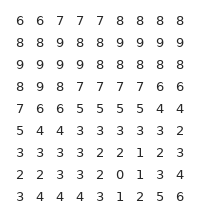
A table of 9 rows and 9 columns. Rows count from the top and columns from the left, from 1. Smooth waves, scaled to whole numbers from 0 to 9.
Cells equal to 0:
1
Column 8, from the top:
8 9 8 6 4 3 2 3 5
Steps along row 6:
down same down same same same same down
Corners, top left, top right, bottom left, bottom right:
6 8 3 6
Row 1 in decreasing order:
8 8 8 8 7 7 7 6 6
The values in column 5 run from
2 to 8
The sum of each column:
51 51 53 49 45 43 44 48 50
